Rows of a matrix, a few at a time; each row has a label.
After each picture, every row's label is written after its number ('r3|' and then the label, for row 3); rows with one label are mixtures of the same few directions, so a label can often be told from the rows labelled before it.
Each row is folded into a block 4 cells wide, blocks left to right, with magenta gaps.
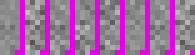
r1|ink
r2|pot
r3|ink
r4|ink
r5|pot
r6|pot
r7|ink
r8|pot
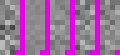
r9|ink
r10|ink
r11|ink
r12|pot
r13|pot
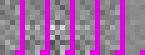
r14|pot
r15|ink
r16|ink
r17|ink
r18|pot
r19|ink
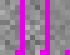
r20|pot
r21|ink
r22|ink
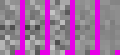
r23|ink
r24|ink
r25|pot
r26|ink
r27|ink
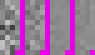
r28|ink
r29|pot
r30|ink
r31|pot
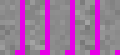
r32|ink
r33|pot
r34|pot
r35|pot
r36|ink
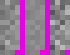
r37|pot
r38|pot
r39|pot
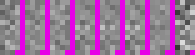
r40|pot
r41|pot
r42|pot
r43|ink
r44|ink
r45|ink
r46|ink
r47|pot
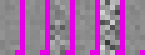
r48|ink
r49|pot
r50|ink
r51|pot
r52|pot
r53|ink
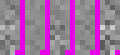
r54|ink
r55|pot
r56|ink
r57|pot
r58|ink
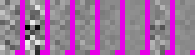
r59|pot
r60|ink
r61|pot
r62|pot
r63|pot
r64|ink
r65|ink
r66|pot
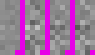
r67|ink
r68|ink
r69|ink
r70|ink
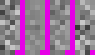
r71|pot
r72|ink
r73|pot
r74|ink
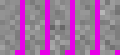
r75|pot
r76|ink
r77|ink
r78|ink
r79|pot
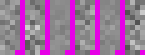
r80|pot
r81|ink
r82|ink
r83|pot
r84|ink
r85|pot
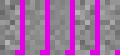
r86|pot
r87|pot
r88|pot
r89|pot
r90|pot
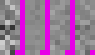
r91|ink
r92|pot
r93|pot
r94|ink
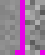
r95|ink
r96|pot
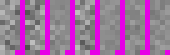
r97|pot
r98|pot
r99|ink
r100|pot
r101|pot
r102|ink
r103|pot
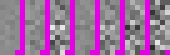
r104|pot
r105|pot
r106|ink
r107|ink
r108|ink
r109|ink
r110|pot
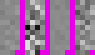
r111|pot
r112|ink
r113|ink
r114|pot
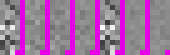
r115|ink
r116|pot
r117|ink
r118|ink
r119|ink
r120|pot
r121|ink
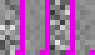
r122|ink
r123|ink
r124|pot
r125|ink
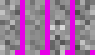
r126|pot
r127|pot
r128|ink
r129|pot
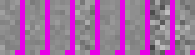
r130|pot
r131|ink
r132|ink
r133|pot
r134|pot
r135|pot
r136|pot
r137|ink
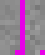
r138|ink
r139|ink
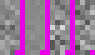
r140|ink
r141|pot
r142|ink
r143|pot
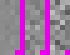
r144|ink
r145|ink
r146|pot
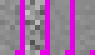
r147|pot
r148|pot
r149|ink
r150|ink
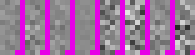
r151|pot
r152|ink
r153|ink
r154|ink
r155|pot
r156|pot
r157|ink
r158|ink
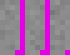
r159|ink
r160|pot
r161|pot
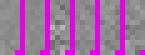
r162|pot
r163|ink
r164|ink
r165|ink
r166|pot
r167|ink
